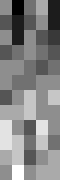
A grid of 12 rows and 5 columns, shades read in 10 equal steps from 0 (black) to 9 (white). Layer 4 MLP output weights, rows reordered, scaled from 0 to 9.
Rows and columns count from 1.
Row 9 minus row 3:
3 4 -2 5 3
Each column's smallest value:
3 0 3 3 1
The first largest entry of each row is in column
4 4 1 3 1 1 3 3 1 1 2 2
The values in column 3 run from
3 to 7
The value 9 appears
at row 12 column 2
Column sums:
62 54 54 62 49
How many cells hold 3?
9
